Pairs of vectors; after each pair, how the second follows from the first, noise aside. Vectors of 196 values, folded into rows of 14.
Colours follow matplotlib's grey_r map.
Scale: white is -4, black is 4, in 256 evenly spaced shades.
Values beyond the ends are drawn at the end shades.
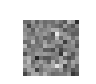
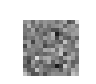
negated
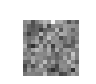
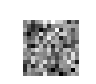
scaled up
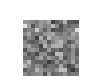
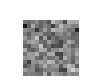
negated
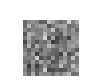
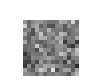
shuffled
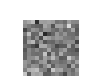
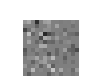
partly zeroed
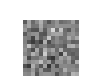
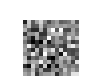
scaled up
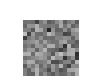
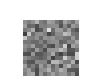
negated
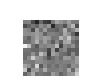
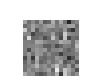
shuffled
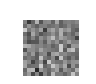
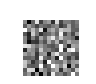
scaled up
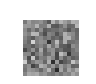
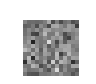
negated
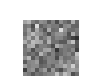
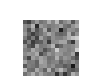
negated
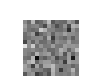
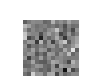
shuffled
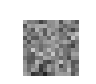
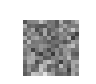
negated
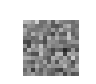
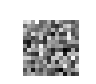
scaled up
